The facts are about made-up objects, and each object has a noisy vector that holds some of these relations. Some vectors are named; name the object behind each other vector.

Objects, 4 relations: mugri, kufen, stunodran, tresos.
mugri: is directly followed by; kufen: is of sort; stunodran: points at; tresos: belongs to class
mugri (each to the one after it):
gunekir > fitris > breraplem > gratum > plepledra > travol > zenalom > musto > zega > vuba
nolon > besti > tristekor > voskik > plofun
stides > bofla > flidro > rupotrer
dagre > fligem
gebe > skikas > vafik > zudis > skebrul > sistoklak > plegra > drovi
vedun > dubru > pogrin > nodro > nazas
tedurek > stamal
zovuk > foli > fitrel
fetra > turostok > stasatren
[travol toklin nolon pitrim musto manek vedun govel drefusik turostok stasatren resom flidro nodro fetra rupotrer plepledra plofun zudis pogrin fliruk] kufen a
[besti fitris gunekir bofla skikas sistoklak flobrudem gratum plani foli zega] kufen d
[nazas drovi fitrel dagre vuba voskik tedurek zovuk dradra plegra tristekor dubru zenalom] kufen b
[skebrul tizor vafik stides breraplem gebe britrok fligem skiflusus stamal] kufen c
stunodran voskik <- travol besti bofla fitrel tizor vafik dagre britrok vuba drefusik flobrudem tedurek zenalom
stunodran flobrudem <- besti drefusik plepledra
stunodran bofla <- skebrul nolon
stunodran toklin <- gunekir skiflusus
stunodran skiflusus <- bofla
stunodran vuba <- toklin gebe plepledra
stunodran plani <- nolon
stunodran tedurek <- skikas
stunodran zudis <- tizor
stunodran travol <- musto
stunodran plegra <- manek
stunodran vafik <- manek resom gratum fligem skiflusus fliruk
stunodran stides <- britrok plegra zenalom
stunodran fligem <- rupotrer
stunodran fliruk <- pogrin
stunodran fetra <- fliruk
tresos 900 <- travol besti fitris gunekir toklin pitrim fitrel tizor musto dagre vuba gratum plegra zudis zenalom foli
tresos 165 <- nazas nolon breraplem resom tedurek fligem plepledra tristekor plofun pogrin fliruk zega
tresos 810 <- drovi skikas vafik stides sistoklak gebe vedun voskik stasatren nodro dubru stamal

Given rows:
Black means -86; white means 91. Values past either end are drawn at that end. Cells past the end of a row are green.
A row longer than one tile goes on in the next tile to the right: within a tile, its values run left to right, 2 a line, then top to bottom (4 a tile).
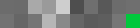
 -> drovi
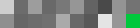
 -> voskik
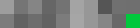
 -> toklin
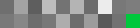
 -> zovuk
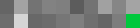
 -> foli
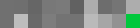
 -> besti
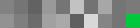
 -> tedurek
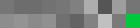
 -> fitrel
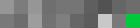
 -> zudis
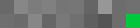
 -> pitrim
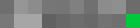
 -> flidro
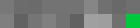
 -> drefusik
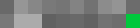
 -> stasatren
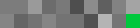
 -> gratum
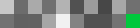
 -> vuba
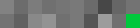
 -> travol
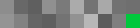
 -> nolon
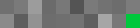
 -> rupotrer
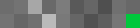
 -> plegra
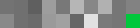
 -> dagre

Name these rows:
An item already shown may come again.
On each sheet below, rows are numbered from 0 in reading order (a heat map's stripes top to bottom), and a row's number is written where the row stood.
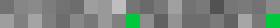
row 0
pogrin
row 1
rupotrer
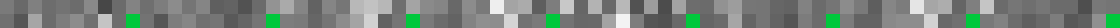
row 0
plepledra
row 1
sistoklak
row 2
gunekir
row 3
gebe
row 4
vuba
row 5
nodro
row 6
gebe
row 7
plani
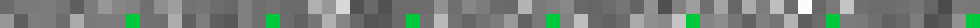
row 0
fliruk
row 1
nodro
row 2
drovi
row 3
turostok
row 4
bofla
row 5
vedun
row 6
plani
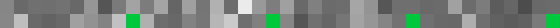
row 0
bofla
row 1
fetra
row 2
toklin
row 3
plegra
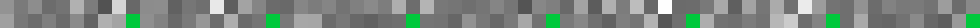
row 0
vafik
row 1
stides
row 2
tristekor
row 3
flobrudem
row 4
vedun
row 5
fetra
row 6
stamal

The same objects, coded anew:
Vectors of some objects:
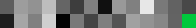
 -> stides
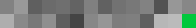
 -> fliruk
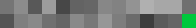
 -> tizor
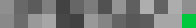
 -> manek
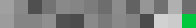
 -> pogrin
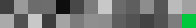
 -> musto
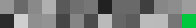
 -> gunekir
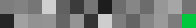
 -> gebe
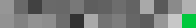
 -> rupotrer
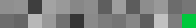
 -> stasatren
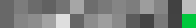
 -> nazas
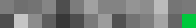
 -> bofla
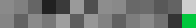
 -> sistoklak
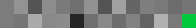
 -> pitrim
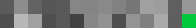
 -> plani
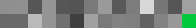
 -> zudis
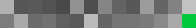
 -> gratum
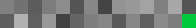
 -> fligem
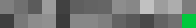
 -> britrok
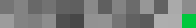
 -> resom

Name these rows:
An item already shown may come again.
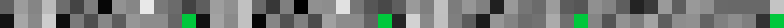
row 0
stides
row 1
stides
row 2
zovuk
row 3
sistoklak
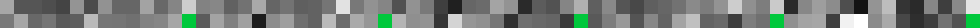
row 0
gratum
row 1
vafik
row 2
zega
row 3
skebrul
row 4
vuba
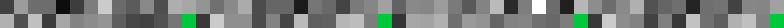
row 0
musto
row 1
gunekir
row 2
voskik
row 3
gunekir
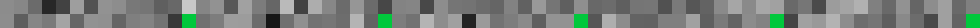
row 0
sistoklak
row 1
turostok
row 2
nodro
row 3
skiflusus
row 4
tristekor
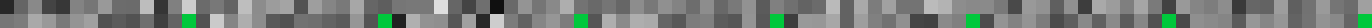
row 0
plegra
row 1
dubru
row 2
gebe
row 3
dradra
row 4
fitrel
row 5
stamal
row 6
flobrudem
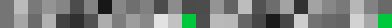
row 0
fetra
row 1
nolon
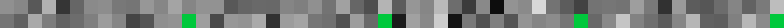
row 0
drefusik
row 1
plofun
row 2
stides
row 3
toklin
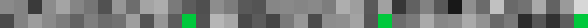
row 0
breraplem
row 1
plani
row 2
zenalom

